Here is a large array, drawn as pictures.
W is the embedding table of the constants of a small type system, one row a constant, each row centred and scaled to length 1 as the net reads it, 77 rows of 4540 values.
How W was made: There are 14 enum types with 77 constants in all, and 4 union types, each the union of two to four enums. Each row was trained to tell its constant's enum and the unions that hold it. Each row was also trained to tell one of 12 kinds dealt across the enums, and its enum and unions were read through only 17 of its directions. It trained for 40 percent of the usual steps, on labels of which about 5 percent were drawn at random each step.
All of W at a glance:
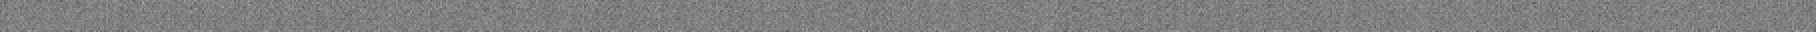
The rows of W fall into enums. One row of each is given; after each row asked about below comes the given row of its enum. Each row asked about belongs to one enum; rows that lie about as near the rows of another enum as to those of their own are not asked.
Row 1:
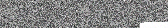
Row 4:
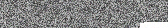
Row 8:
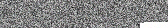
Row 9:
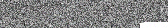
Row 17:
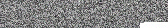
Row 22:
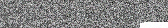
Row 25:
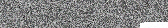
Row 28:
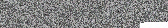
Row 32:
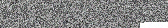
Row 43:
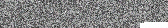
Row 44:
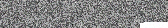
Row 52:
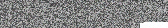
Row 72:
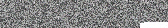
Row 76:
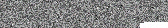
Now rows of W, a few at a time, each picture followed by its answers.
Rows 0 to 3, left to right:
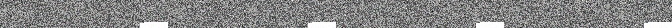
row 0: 17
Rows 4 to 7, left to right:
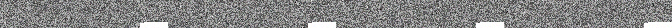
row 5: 44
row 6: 17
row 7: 72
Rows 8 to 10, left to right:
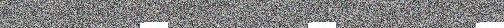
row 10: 1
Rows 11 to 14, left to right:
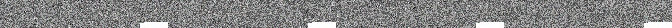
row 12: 4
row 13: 43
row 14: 22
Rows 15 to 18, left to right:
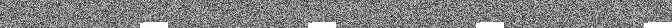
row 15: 9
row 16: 4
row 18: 17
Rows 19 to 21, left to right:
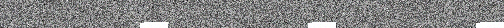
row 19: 43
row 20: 76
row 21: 25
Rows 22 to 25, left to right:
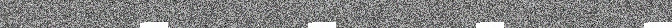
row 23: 72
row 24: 72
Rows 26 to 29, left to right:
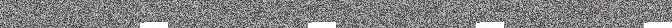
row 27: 25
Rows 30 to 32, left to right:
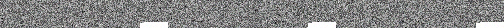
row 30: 28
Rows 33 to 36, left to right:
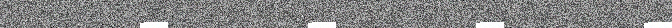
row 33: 44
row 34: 28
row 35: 17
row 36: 72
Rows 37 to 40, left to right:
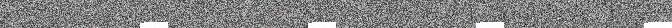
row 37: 17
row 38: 44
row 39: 4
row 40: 72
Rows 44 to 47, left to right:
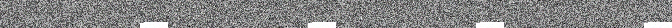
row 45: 1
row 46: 43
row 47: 43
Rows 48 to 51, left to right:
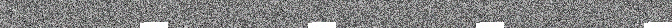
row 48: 8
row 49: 76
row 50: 32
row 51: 4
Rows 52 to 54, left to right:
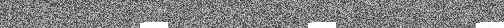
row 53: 76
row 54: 72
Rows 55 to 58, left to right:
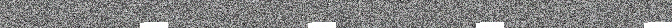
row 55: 1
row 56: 76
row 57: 32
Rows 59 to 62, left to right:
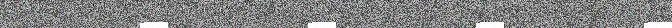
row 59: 4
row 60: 28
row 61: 32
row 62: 32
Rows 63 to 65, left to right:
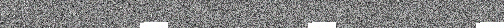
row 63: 43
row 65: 43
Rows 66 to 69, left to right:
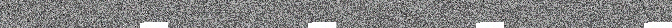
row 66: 76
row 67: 44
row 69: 32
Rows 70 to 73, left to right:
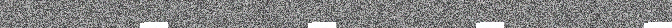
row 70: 25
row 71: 17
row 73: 44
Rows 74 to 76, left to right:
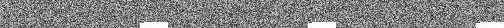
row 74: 4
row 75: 28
